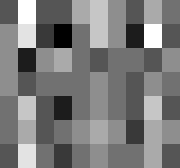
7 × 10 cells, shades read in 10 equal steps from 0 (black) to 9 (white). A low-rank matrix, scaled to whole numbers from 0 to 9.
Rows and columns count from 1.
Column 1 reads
3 5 5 5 4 4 3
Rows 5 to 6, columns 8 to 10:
3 7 3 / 2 6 5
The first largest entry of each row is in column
2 9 4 1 2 2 2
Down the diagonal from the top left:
3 8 5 4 4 6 4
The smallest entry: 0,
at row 2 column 4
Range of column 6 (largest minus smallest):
4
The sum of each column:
29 42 24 20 31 38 31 20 42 27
